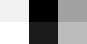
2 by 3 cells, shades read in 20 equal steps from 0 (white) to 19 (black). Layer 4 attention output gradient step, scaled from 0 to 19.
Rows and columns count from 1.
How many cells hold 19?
1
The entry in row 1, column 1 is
1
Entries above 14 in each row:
1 1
